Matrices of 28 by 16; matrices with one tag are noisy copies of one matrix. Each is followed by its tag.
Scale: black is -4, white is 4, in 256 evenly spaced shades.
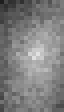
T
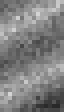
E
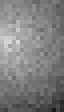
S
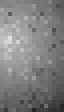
S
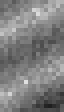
E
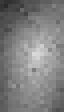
T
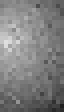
S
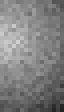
S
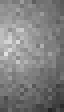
S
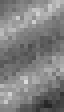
E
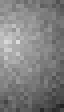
S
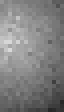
S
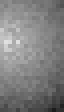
S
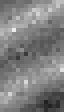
E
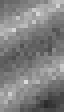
E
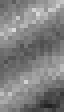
E
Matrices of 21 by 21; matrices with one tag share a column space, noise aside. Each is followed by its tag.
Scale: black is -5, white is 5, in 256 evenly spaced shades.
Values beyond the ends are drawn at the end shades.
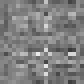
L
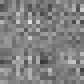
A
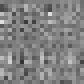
A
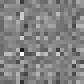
L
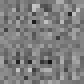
A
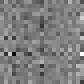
L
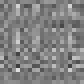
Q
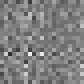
L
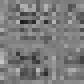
A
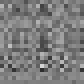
Q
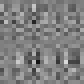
A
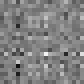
L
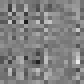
A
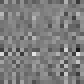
L
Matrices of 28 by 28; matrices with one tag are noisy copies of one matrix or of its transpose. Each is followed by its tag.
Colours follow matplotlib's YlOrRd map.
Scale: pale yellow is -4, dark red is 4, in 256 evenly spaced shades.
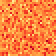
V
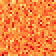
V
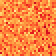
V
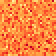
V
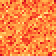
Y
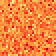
V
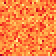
Y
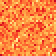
Y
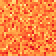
V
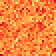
Y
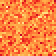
Y
